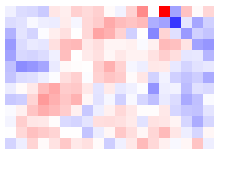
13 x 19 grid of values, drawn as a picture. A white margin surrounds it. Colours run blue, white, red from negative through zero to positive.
Overall the values sit about 50% of the way up the scale. Values change most from cell to cell in the top right. In the top right lies a patch that is rougher than the rest. The halves do not mirror each other. A few values lie far out on both sides of the bulk.
